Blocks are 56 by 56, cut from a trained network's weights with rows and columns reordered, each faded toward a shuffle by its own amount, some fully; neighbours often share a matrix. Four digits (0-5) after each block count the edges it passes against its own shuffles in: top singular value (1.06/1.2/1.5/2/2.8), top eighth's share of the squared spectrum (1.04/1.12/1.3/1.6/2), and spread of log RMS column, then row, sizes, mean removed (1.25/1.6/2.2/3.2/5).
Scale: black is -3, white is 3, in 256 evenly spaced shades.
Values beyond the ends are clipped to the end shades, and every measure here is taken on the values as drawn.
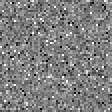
0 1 0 0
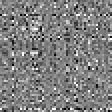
3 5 3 3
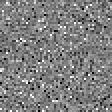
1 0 0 0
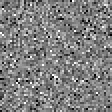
0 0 0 0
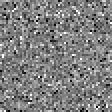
0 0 0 0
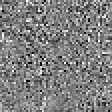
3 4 2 2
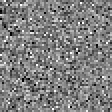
0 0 0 0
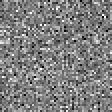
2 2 0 0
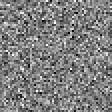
2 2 0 0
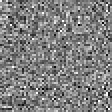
3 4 2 1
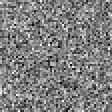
0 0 0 0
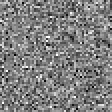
3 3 1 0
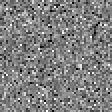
0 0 0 0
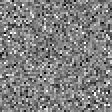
1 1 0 0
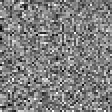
3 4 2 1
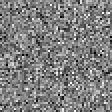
2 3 0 0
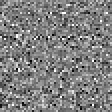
2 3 1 2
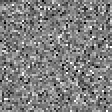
1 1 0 0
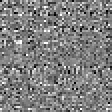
3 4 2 3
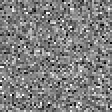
1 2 0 1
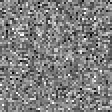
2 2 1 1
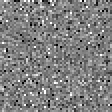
2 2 0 1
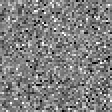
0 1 0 0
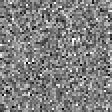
2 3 0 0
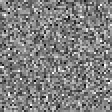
1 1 0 0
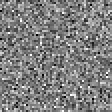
1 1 0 0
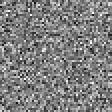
3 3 1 0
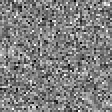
2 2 0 0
